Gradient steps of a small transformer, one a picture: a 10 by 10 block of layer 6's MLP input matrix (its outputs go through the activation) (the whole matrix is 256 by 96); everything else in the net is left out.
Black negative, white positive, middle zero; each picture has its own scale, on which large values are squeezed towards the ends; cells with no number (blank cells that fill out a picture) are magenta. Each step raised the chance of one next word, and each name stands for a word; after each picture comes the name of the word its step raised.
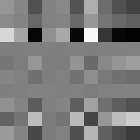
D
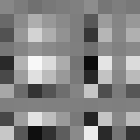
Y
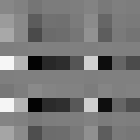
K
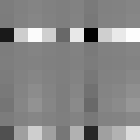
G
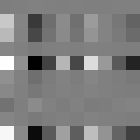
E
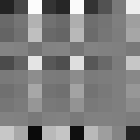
Y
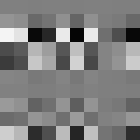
D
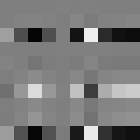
E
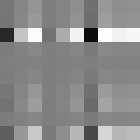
G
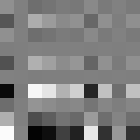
Y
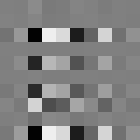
E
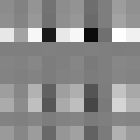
G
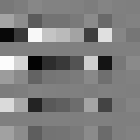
K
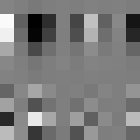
D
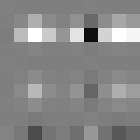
G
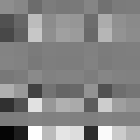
G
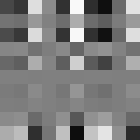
Y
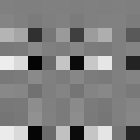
E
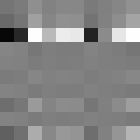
G
